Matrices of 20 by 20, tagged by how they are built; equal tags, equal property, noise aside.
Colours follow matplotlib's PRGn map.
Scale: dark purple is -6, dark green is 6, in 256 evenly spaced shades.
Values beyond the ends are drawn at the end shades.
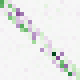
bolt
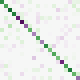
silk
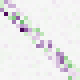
bolt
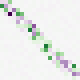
bolt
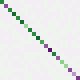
silk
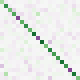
silk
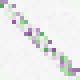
bolt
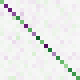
silk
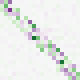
bolt
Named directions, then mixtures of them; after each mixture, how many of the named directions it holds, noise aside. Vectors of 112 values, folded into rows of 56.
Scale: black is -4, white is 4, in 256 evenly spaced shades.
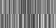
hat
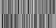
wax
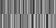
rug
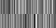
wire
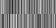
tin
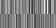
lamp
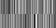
one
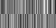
three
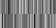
two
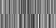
one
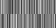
one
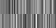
two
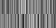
two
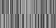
one
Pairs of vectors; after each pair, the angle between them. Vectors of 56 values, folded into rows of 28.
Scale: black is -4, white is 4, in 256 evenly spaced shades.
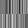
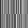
partly opposed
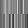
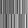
partly opposed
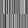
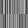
nearly parallel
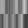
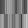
nearly opposite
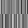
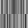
orthogonal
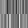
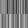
nearly parallel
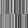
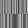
orthogonal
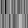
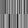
partly aligned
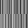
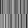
nearly parallel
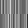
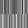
orthogonal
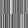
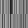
nearly opposite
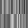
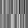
nearly parallel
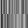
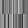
orthogonal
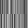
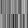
partly opposed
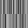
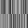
orthogonal
